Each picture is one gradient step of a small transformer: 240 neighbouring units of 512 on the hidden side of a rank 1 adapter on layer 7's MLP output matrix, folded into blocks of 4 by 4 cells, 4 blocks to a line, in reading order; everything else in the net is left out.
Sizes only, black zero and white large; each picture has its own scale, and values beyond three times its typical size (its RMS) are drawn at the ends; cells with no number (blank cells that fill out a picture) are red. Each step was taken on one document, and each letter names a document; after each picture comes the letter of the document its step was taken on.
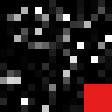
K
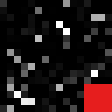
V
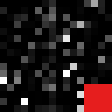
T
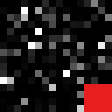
T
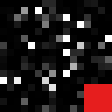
K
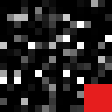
T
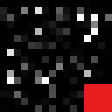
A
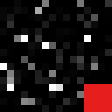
A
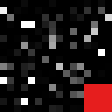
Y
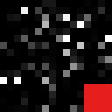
K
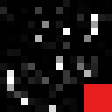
A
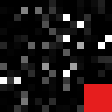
K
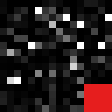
T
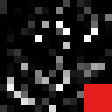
V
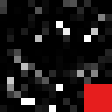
V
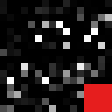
V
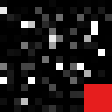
Y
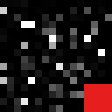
Y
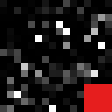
V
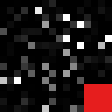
K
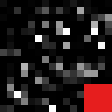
V
